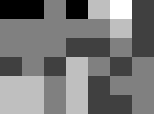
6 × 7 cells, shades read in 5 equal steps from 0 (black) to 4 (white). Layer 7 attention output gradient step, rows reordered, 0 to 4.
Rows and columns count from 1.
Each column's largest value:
3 3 2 3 3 4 2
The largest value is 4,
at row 1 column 6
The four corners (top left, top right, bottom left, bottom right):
0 1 3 2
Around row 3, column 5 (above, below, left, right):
2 2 1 2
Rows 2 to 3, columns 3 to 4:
2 2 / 2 1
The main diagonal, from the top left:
0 2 2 3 1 1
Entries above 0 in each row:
4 7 7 7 7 7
